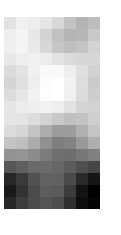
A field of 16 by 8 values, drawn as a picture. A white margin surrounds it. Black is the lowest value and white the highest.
Ninth with the lowest average: bottom right. Average level on the scale: 70%. Stripes: none. Slope: up to the top.
